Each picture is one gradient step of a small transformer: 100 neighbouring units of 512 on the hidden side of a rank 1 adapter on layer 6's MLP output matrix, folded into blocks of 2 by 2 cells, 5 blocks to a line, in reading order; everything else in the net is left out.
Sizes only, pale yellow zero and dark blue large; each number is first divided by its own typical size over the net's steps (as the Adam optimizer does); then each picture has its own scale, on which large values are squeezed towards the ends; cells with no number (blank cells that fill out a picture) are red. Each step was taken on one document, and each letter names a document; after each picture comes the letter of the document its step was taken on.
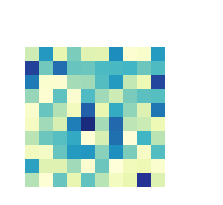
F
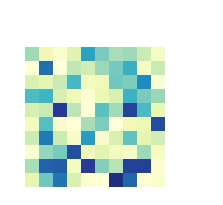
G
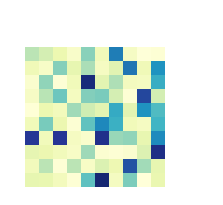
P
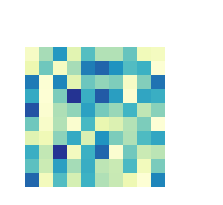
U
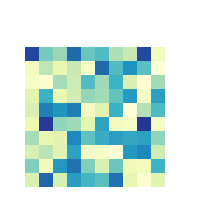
G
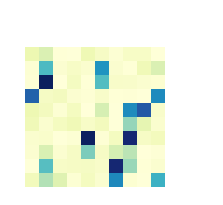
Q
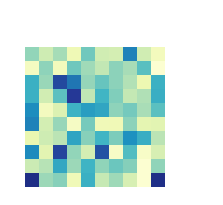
U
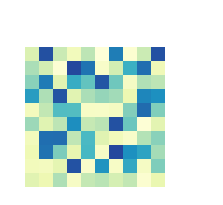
F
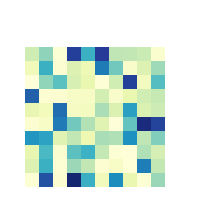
G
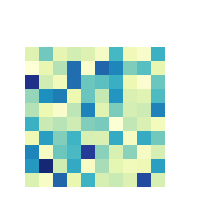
F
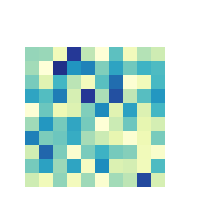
F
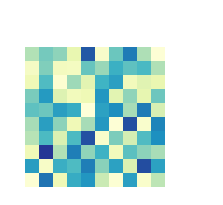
G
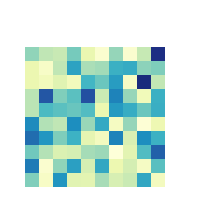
F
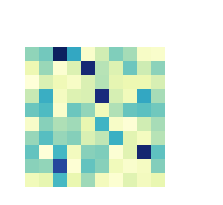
P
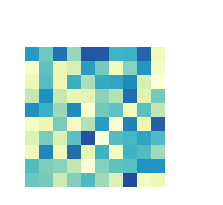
G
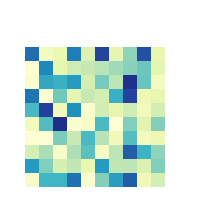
G
